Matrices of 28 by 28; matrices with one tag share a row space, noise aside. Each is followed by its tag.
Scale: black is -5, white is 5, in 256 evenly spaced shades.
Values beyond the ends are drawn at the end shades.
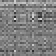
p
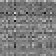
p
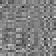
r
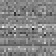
p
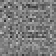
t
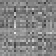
p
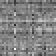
p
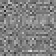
t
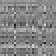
p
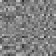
r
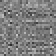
t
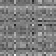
p
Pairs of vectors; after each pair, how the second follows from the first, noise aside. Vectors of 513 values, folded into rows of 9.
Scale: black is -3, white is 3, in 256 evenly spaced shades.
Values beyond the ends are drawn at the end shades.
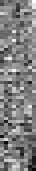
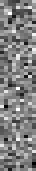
shuffled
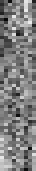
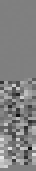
partly zeroed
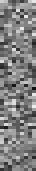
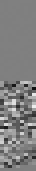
partly zeroed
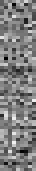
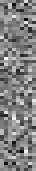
sign-scrambled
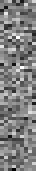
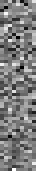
sign-scrambled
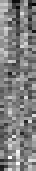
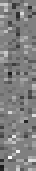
partly zeroed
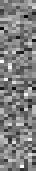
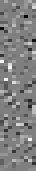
partly zeroed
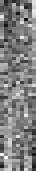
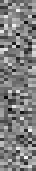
shuffled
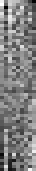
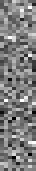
shuffled
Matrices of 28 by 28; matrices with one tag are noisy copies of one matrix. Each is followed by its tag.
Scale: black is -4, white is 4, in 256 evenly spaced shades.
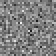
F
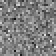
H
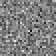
F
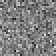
H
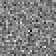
F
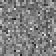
H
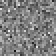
H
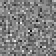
F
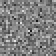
F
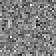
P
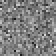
H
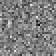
P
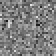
P
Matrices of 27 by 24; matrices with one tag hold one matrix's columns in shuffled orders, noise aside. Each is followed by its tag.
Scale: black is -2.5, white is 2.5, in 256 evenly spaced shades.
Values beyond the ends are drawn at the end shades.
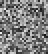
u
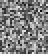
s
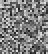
u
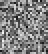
s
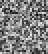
s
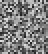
u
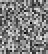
s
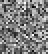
u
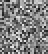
u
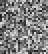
s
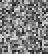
s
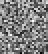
u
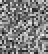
s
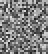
u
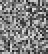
s
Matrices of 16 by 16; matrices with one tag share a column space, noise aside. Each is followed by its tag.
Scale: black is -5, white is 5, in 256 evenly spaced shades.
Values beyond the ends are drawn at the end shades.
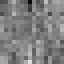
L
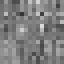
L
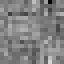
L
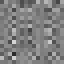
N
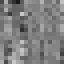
L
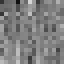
L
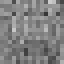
L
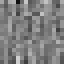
L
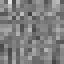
L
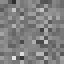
N
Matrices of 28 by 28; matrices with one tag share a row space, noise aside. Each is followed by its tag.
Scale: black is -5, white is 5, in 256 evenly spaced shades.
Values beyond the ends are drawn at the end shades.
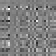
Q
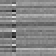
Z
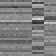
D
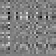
Q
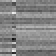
Z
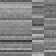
D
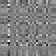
Q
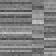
D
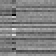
Z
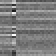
Z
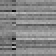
Z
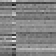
Z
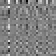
Q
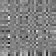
Q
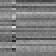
Z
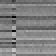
Z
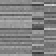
D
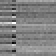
Z
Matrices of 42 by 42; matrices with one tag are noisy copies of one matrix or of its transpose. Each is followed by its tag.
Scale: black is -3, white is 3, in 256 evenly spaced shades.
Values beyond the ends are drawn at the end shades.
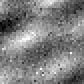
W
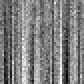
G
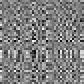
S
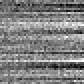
G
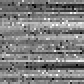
G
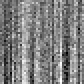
G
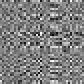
S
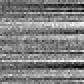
G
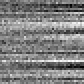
G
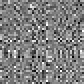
S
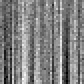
G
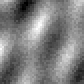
W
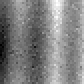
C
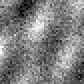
W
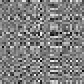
S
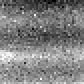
C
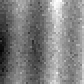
C
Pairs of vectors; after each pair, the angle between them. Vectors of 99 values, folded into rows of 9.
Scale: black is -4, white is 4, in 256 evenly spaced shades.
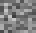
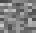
partly aligned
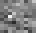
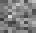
nearly parallel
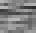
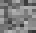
partly opposed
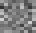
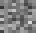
partly aligned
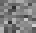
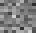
orthogonal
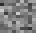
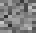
partly opposed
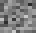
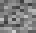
nearly parallel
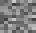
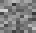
partly aligned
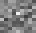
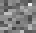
orthogonal
